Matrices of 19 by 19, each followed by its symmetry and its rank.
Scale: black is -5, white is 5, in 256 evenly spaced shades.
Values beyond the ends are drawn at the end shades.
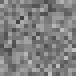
symmetric, full rank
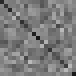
symmetric, full rank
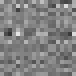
neither, rank three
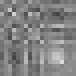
symmetric, rank three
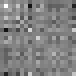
symmetric, rank three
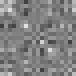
symmetric, rank three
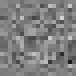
neither, rank three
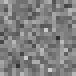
neither, full rank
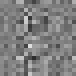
neither, rank two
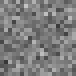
neither, full rank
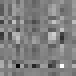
neither, rank two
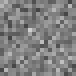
symmetric, full rank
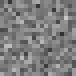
neither, full rank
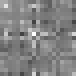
symmetric, rank three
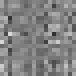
neither, rank three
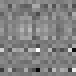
neither, rank two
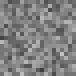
neither, full rank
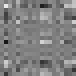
neither, rank two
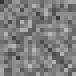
symmetric, full rank
